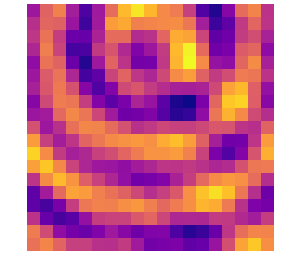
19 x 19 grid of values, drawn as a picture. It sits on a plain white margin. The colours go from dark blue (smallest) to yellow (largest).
Average level on the scale: 50%. Odd rows or columns: none. Rings: centred on the top middle. Slope: none. Ninth with the highest average: top middle.
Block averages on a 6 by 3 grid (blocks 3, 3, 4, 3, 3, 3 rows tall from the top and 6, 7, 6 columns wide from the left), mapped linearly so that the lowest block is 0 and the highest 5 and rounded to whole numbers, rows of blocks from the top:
1 5 1
1 3 2
2 0 3
3 4 2
3 3 4
1 0 2
